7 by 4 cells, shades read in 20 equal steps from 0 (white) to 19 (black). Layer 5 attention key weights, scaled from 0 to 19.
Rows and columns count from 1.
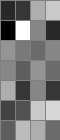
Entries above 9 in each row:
2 2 2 2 2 2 2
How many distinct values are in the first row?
4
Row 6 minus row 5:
8 -2 -5 -12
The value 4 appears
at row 1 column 4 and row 6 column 3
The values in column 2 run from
0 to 15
